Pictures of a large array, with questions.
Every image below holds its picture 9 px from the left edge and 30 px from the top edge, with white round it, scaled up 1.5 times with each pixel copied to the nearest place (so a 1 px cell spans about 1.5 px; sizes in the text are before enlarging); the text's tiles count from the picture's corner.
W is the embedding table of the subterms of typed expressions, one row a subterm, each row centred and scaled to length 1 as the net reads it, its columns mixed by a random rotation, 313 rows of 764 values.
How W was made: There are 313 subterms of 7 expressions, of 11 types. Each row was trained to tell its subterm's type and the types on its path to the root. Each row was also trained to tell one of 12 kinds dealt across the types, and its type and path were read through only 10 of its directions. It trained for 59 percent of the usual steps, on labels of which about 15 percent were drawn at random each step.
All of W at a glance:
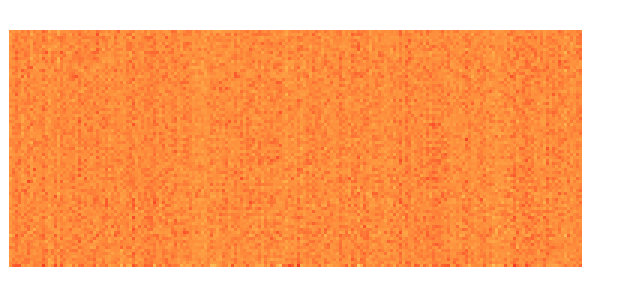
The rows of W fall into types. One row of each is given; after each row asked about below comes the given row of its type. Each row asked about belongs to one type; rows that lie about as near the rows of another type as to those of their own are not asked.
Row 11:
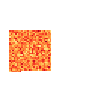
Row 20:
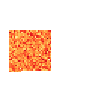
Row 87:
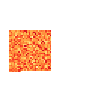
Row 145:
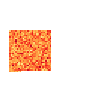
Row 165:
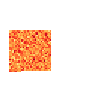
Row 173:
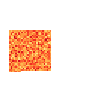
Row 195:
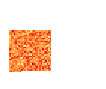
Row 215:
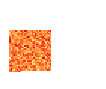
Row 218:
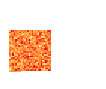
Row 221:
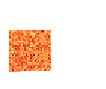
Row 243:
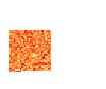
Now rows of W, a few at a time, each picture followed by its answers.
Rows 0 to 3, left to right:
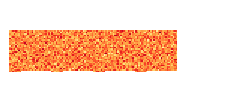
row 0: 165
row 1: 218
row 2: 11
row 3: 87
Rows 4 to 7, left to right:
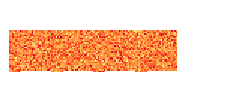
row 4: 145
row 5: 195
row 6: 195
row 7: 215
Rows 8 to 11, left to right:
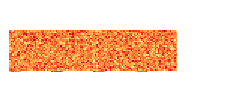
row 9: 20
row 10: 215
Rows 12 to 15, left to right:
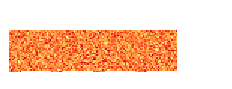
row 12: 195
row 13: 243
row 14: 20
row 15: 221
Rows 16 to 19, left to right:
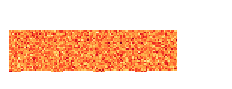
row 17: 221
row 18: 218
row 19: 195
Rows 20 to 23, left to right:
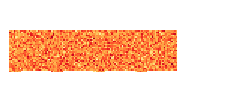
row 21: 221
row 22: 221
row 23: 145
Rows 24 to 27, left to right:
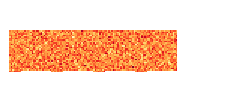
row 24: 215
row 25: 221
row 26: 11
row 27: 218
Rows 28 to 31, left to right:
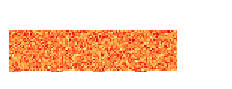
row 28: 145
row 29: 20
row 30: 218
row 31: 20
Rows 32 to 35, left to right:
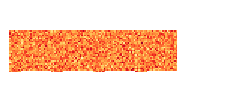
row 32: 20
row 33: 221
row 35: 215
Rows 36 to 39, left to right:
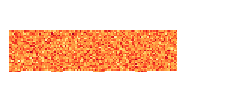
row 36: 195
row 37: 20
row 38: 218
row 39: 20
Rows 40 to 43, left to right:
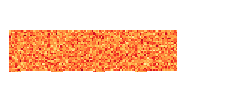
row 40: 145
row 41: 165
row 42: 218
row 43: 195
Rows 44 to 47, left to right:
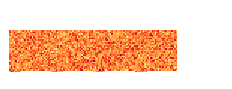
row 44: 243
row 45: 20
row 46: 221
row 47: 145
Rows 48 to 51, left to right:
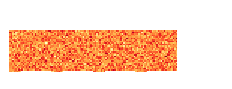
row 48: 215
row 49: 145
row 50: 11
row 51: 173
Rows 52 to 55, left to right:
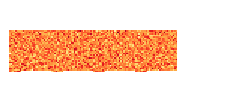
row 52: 87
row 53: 145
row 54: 87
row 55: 87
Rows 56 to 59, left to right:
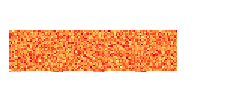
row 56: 221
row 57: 195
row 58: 215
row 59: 215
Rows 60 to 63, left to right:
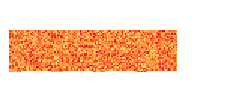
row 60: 145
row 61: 145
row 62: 215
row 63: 243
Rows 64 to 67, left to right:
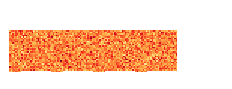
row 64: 145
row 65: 215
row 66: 20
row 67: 195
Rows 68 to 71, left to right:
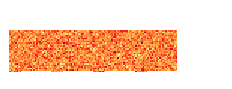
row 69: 195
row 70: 173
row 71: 221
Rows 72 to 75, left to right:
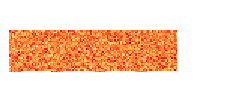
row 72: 87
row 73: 218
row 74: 173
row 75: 145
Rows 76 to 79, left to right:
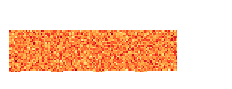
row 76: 243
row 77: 195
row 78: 221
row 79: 221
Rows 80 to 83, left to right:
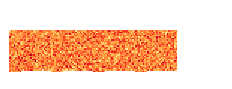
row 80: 221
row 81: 215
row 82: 20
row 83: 243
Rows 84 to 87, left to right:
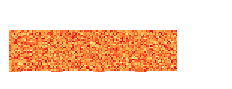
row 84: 195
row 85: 173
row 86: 218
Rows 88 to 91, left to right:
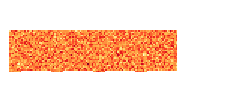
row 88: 165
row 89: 243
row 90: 218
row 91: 11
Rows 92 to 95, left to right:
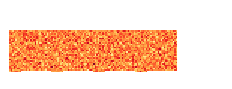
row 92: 173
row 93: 145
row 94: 11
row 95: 218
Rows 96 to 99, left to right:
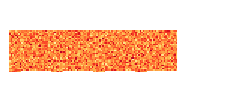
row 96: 165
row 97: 173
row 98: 165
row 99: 20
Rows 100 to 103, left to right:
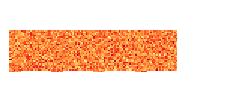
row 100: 20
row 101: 195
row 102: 145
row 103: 11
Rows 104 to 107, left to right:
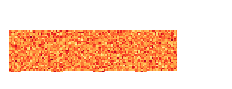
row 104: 243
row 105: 20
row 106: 11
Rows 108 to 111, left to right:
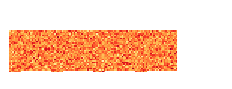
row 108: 221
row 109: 195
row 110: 243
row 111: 218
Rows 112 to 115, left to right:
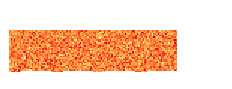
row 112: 87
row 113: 11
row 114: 215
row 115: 218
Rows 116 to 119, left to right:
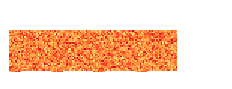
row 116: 243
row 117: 195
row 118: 215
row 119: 173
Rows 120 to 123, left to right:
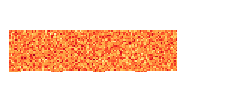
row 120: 145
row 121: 243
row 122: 195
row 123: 165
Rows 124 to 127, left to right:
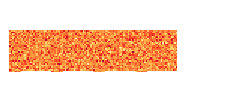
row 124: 87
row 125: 11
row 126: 215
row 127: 173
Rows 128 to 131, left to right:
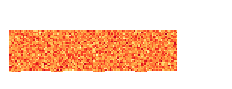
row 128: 243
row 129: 215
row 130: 173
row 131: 218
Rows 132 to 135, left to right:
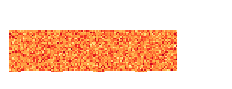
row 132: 165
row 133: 11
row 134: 87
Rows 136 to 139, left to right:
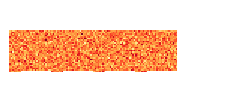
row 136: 221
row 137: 195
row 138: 173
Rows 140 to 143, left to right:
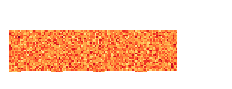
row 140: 195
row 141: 218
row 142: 165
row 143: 20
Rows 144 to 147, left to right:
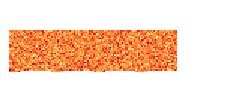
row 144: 243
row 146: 11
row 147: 218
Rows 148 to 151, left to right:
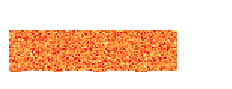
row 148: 87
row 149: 145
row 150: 20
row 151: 11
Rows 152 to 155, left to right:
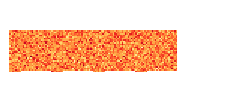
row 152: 165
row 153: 218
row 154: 173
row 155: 218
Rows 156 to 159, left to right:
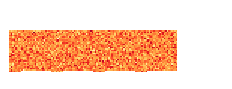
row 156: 87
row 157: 215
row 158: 215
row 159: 11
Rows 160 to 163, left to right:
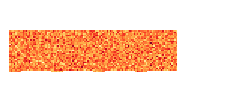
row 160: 87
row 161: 145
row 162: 87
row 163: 11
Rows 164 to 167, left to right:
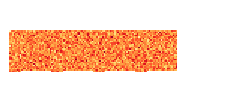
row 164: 165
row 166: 195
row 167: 87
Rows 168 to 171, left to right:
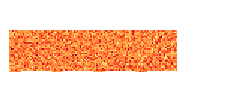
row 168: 195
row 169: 145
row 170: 145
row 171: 221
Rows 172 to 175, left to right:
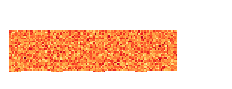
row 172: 145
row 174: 11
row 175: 11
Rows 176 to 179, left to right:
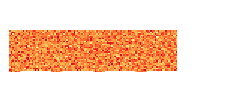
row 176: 87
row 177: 145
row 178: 11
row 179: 218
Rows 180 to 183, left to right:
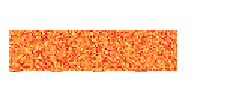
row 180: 215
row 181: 215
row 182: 20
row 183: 195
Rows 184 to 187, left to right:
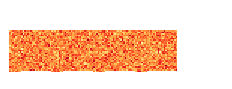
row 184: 165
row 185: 221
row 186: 221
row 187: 20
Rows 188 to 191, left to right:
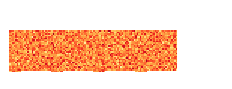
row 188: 145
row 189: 11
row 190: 215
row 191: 173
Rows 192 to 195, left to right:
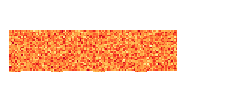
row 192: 243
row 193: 221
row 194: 145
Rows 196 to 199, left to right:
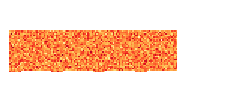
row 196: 11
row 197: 215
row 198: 87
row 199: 87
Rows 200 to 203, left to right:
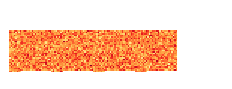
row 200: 215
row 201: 218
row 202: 215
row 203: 145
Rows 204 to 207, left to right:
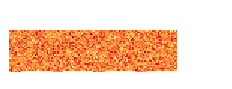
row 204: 11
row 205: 243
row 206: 218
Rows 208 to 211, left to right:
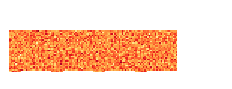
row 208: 173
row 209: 87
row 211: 195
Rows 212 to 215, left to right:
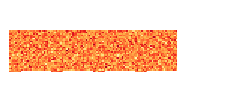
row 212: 11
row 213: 20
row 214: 11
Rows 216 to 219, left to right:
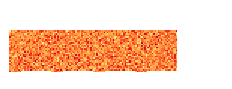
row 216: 221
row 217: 145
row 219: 165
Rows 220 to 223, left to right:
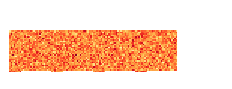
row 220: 218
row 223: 218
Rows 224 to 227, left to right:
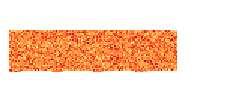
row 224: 87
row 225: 20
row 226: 145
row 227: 221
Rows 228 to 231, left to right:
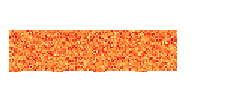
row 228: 218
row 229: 173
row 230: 11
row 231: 173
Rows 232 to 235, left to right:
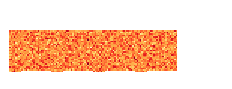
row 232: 20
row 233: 215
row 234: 221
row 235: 215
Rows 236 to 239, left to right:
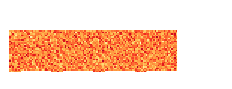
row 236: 221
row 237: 165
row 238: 165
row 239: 243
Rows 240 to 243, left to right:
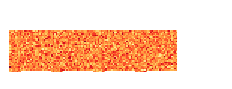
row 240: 20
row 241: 87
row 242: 87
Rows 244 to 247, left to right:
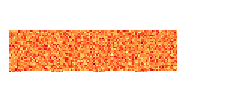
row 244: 221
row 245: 215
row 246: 11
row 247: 145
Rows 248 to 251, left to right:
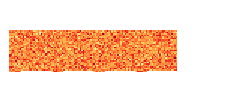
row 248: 243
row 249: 20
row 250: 173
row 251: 20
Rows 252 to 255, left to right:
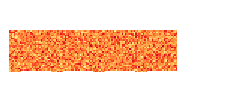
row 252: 243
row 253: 243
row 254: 243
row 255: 221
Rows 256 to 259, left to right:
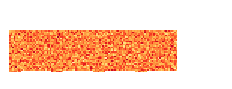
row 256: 173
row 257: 87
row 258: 11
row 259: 221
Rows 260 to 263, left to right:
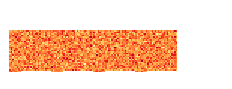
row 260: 218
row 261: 145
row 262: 20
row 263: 215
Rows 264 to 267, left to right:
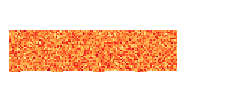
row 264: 173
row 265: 173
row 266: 215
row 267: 20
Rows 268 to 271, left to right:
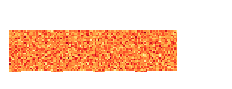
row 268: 11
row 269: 11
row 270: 87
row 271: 11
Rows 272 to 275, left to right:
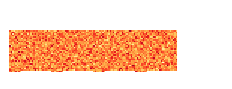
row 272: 87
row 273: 87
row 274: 87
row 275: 218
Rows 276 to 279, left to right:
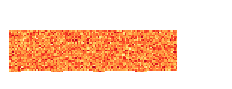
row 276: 20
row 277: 173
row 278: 20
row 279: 145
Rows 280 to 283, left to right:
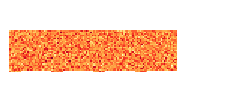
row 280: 221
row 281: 11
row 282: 243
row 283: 87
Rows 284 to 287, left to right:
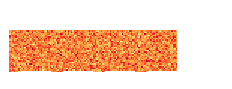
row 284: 145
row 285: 87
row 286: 243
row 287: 173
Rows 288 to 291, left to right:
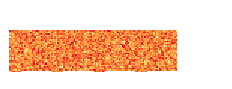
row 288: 243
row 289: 145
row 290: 87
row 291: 195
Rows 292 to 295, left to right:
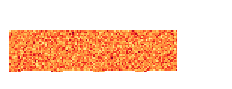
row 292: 221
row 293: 20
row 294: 87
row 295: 165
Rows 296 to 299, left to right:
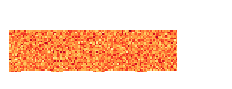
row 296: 165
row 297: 173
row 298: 215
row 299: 20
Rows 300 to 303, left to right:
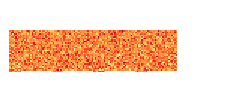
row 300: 195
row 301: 215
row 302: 173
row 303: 218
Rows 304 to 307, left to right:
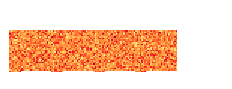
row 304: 165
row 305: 221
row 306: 173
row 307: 215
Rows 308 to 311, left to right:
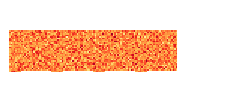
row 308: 218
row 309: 145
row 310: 173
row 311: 173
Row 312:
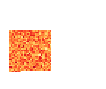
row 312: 20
